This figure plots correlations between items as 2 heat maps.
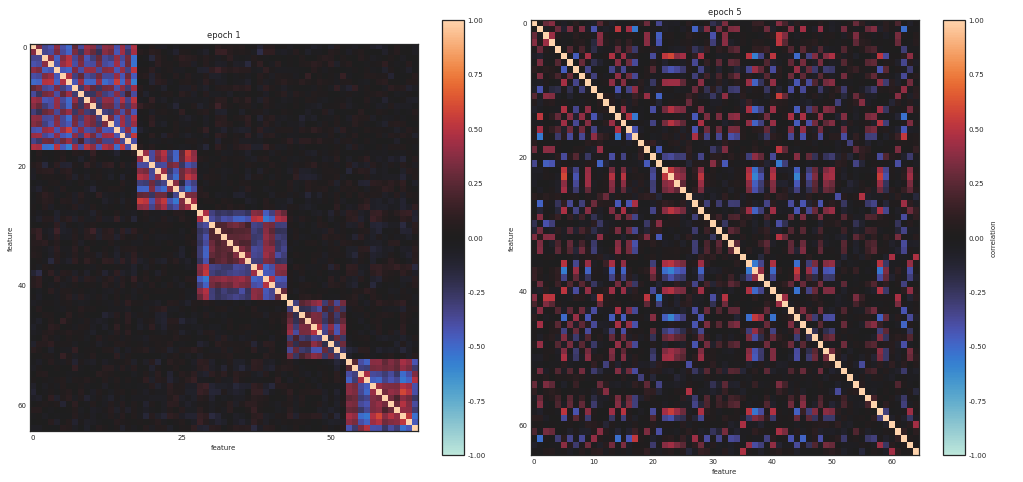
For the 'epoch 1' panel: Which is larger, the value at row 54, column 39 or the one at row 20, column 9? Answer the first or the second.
the second
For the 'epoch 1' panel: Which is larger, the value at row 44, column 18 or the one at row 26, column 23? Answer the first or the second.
the first
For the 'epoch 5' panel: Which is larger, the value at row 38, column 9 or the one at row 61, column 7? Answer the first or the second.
the second
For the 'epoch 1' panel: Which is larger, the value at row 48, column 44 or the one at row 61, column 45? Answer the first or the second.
the second
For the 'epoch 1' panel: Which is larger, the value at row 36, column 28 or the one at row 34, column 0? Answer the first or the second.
the second
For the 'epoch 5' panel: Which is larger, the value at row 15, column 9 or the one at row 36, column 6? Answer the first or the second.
the first
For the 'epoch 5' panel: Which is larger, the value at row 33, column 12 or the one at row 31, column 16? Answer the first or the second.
the second
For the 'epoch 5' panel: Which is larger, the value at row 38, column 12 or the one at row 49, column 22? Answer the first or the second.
the second
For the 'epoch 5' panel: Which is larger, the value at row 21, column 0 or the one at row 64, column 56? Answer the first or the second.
the second
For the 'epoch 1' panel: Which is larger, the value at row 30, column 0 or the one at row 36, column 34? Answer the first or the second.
the second
